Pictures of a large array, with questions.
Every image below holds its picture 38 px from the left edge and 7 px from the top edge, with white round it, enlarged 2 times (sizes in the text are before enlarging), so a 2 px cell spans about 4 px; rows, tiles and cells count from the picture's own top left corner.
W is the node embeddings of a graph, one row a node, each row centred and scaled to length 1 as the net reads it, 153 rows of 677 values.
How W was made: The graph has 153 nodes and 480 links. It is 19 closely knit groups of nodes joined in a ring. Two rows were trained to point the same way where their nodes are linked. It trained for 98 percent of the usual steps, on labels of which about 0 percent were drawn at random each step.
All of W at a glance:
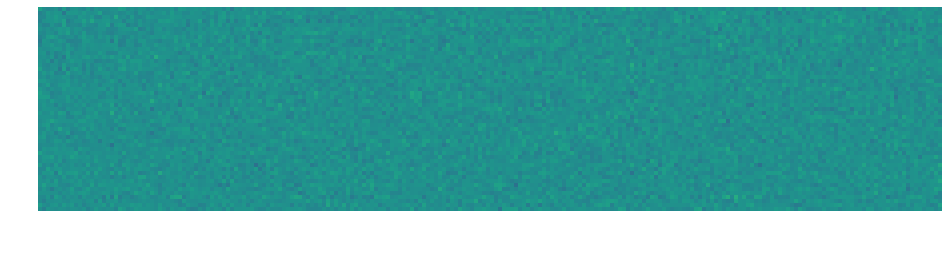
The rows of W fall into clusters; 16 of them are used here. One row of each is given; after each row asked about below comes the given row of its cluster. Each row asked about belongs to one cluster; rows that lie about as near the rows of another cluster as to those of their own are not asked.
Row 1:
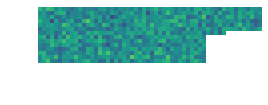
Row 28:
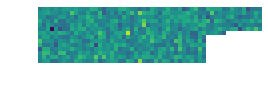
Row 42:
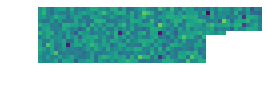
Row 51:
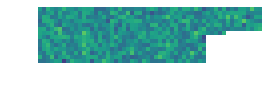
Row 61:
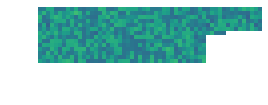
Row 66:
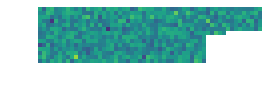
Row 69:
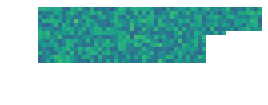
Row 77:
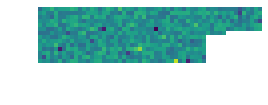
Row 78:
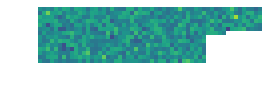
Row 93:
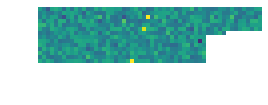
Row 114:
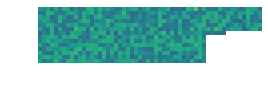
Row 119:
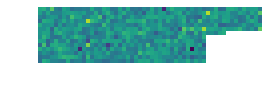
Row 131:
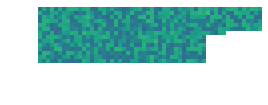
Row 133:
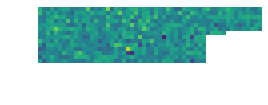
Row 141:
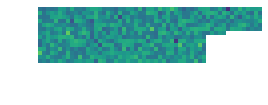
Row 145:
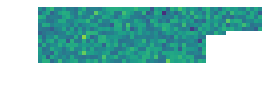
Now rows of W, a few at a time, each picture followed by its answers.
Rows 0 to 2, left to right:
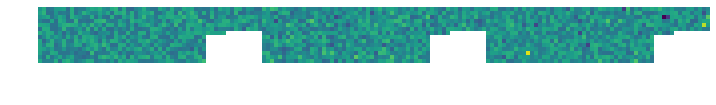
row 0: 42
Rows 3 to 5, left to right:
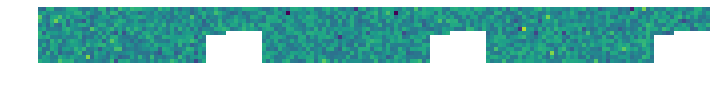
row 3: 61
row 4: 131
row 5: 114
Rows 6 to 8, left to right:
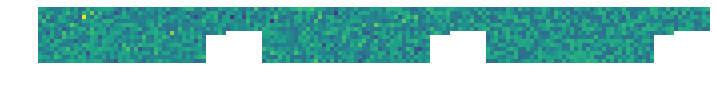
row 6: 114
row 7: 51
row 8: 141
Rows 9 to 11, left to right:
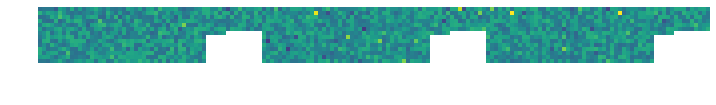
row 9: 141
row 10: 131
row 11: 131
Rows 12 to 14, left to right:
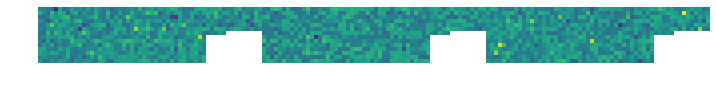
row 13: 145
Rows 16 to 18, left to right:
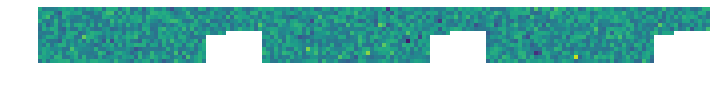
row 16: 66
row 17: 1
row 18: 66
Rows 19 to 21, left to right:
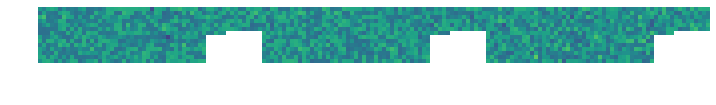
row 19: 145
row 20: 61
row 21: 131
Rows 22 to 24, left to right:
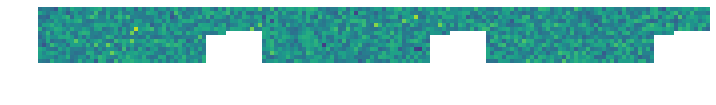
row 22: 141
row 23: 51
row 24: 141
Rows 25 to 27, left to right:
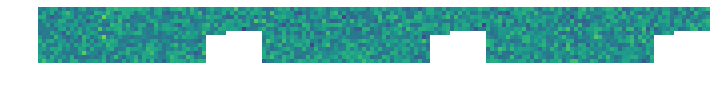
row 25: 145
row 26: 141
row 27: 93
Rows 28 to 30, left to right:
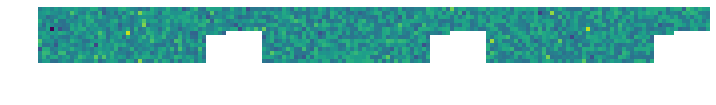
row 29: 141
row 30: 131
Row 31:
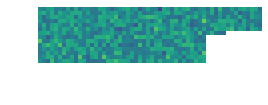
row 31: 61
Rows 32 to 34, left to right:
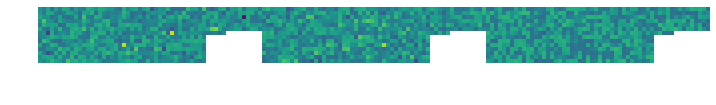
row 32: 114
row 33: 69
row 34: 61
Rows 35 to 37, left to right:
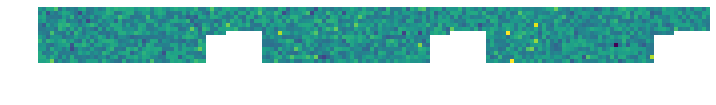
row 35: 145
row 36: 78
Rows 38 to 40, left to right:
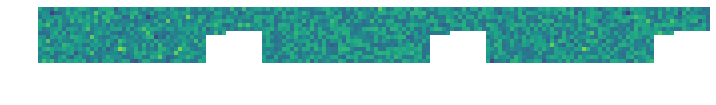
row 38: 93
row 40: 42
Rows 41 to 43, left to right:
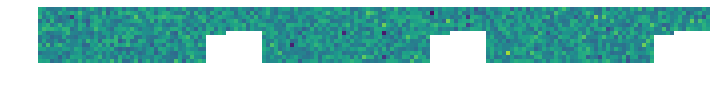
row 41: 119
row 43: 93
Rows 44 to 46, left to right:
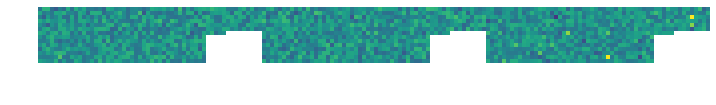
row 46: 42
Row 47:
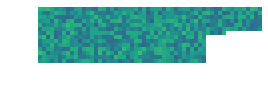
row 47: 1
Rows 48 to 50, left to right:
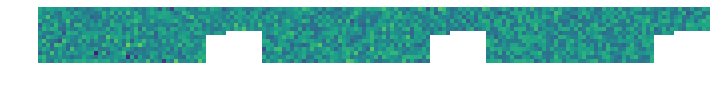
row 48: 66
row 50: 93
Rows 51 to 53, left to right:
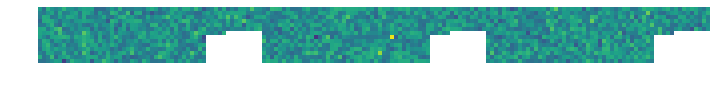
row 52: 145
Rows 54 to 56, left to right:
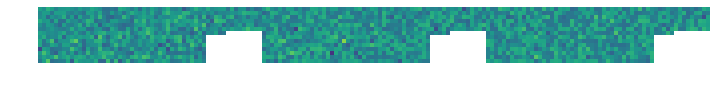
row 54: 28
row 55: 114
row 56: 93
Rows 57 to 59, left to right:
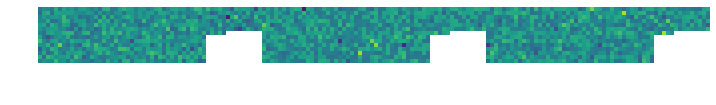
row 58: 131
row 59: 66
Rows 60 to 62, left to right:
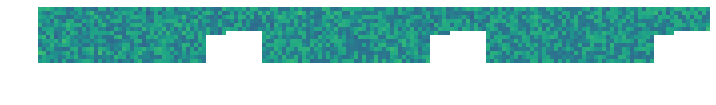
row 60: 1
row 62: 131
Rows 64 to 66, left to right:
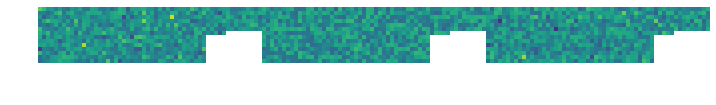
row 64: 69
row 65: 133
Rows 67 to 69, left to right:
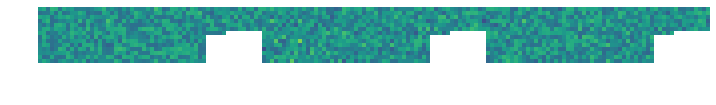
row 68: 69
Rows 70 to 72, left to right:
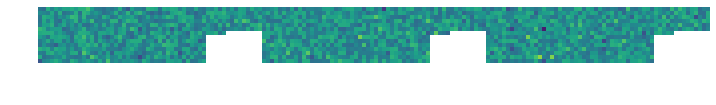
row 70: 51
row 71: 61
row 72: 78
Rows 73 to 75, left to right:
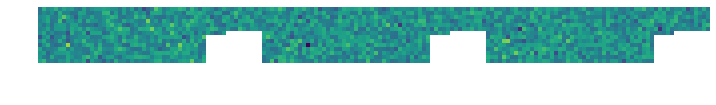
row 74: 69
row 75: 114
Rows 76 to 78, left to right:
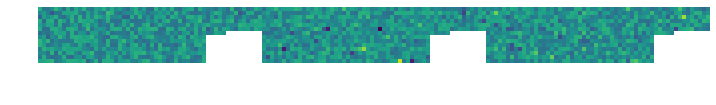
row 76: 93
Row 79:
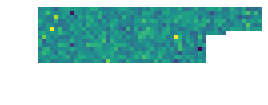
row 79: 28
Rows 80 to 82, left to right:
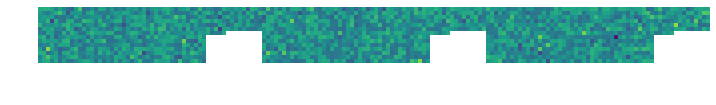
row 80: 1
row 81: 131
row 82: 145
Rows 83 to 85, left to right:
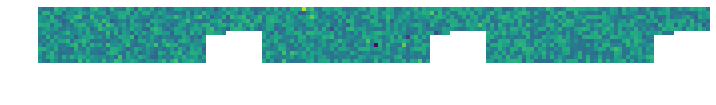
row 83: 78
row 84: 131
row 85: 61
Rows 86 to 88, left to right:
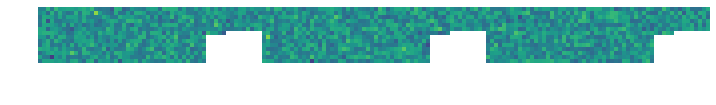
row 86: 51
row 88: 66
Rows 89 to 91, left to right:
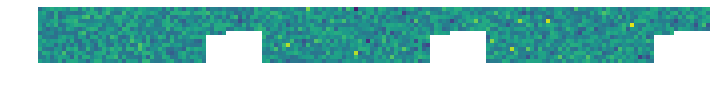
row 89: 77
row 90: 133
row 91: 141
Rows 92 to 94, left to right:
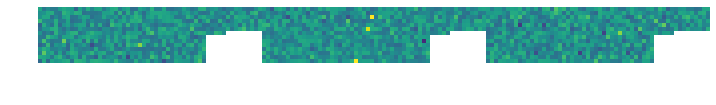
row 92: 66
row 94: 66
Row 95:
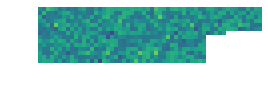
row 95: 145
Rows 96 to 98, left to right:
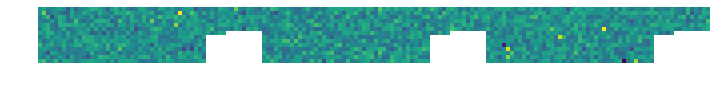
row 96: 42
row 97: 145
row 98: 77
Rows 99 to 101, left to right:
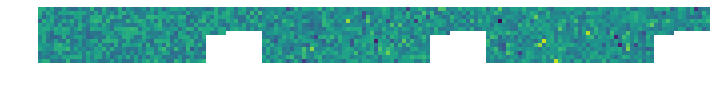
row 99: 119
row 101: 28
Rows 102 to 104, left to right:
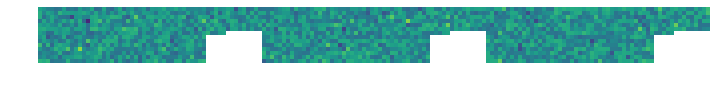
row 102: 119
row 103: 141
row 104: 145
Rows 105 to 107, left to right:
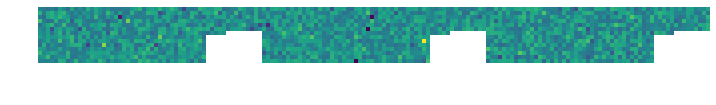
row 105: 141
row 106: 93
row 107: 51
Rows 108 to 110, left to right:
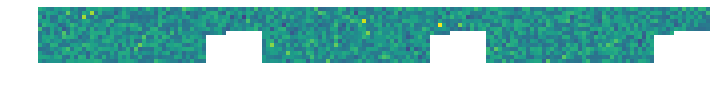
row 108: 114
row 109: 51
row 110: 1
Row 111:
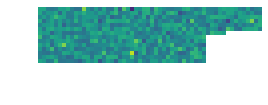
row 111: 133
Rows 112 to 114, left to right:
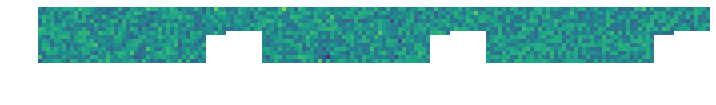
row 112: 51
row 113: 78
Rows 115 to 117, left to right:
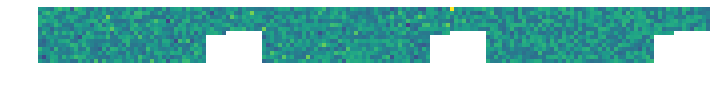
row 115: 78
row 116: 141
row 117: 42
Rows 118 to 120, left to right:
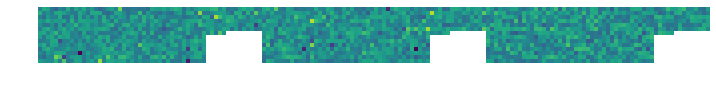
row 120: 133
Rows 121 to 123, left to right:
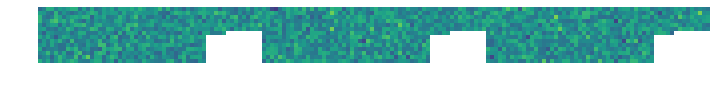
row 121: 77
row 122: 66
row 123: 78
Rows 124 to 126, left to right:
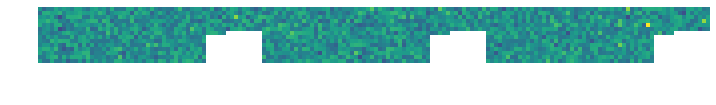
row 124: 78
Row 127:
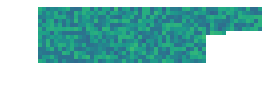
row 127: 133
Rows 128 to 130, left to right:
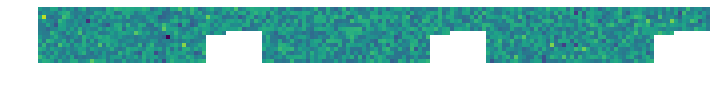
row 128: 145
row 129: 119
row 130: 42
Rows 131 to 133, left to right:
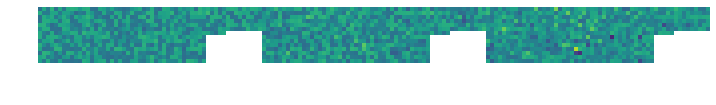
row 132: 77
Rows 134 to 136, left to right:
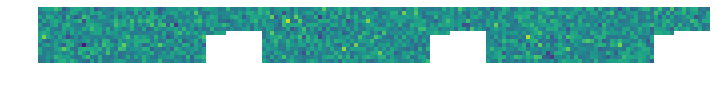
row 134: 69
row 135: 42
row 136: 78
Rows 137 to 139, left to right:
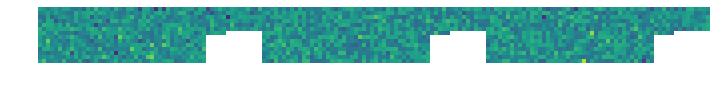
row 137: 133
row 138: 61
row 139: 51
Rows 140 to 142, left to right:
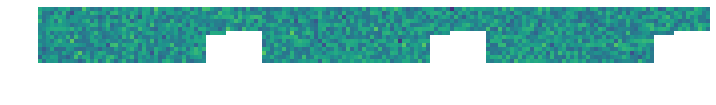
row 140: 133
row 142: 114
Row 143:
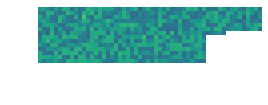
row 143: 114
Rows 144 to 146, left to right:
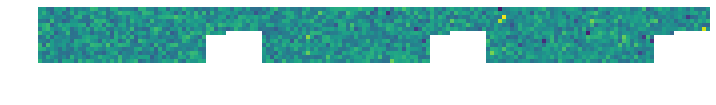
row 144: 42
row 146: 28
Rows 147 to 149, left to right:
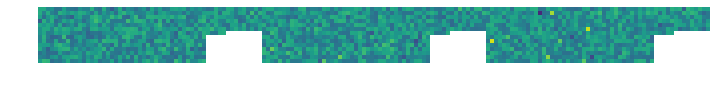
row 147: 119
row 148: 1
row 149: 131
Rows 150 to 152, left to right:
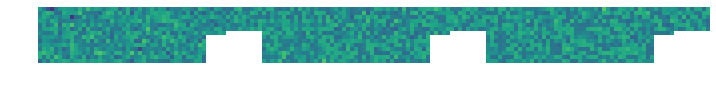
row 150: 66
